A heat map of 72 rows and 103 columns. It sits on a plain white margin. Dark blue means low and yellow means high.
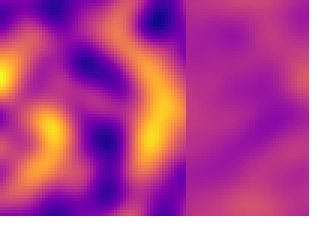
A vertical seam about 60% of the way across splits the table, and the right part is calmer. On average the colour sits 40% of the way up the scale. There is no overall slope. There are no lone odd cells.
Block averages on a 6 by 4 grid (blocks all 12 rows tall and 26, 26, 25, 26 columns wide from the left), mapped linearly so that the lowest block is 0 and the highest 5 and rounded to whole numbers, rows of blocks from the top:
0 2 1 2
3 3 2 2
3 2 4 2
5 2 4 1
5 2 2 2
2 1 1 3
